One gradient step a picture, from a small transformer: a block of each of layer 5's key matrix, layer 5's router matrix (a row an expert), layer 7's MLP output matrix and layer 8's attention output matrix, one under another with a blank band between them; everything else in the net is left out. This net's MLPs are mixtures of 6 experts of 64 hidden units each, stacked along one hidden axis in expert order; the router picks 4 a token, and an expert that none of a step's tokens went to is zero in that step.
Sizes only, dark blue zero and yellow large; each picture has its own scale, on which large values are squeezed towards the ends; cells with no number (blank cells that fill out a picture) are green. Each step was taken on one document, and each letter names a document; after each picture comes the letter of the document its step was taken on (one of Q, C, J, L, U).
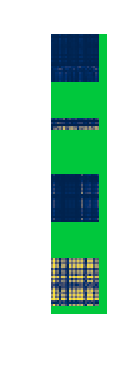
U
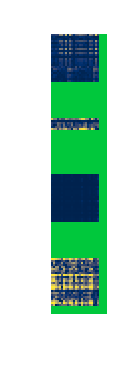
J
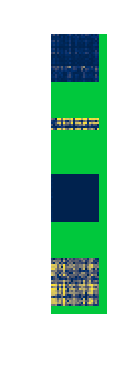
J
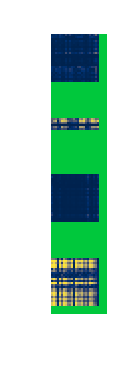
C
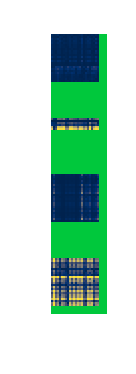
U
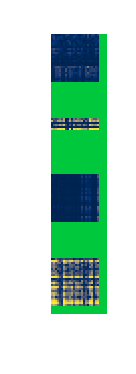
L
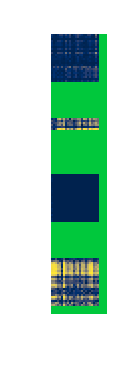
J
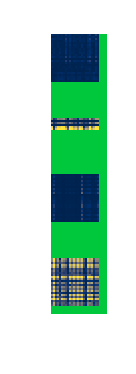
U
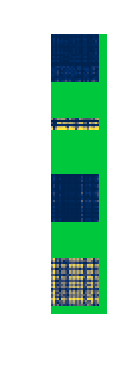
U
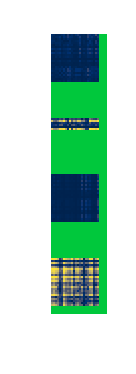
L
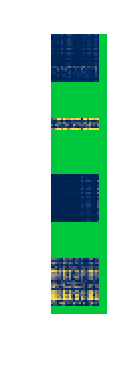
J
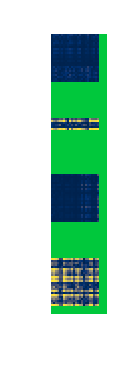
L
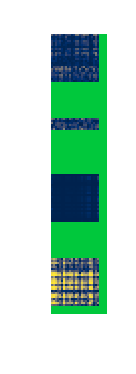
J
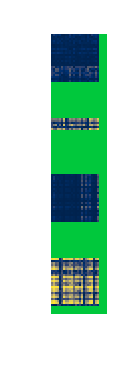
L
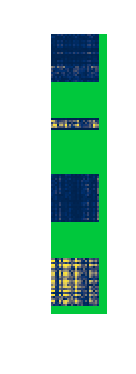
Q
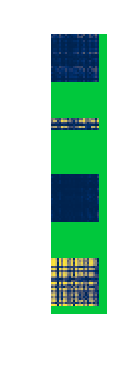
C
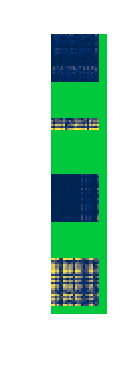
L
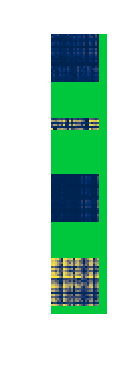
L
